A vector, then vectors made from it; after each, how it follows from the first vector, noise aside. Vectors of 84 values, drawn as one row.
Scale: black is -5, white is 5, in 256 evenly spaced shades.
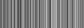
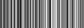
scaled up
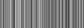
wrapped around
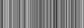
wrapped around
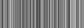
wrapped around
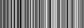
scaled up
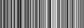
scaled up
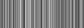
wrapped around
